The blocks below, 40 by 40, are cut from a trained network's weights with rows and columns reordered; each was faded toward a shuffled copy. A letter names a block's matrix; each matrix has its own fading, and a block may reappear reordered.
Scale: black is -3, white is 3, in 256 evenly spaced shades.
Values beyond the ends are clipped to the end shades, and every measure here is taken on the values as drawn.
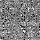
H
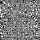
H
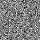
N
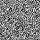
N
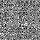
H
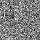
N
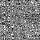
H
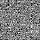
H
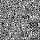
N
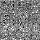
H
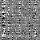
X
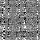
X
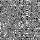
H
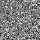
N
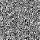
N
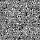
H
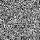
N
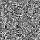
N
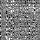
X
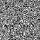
N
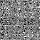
H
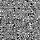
H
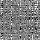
X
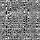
X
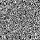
N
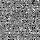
H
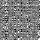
X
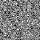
N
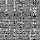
X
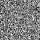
N
